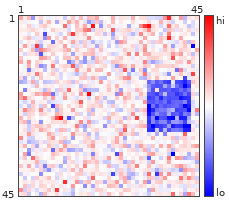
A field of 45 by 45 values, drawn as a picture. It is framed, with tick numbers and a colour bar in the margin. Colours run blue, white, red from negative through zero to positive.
The ninth with the lowest average is the middle right. Overall the values sit about 50% of the way up the scale. In the middle right lies a patch that is lower than the rest.
